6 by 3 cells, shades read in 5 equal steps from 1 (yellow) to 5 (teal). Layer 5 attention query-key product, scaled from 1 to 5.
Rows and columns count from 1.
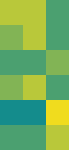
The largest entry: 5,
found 2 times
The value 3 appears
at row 2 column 1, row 3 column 3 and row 4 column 1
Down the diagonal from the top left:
2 2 3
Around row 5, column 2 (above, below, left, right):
2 4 5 1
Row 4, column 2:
2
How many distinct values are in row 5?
2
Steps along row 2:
down up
